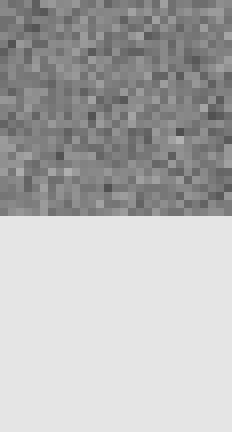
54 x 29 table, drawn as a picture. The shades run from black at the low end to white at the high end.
It is made of 2 by 1 panels. Panel 1,1: middling, fine-grained. Panel 2,1: very high, flat.
